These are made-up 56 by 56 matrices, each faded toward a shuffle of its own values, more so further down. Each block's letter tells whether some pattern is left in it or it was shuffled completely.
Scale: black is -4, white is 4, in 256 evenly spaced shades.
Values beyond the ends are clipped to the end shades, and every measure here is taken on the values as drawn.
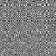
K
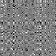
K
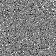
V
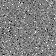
V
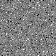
V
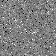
V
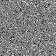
V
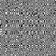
K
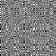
K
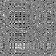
K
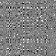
K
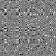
K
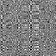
K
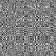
K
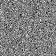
V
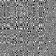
K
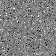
V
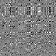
K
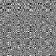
K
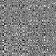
K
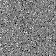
V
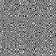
K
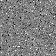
V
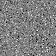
V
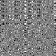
K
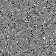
V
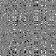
K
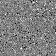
V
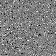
V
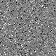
V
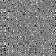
K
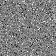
V
